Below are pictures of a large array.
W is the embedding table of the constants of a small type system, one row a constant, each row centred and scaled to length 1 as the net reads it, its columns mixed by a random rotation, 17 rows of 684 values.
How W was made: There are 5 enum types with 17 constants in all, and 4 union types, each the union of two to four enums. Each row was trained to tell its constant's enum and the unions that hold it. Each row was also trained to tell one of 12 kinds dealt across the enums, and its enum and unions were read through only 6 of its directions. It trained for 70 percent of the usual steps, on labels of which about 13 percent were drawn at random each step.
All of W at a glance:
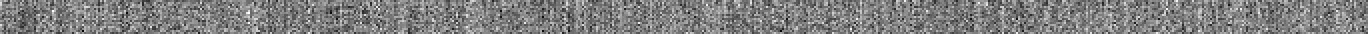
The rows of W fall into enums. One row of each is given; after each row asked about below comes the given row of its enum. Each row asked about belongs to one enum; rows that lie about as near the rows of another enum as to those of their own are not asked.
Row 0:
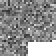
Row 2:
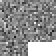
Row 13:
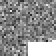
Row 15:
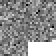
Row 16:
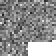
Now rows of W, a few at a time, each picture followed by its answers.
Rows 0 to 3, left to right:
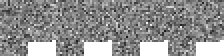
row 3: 13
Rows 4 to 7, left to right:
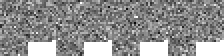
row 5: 16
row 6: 16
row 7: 13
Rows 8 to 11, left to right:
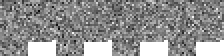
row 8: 16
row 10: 0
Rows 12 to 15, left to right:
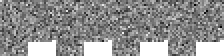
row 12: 2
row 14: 13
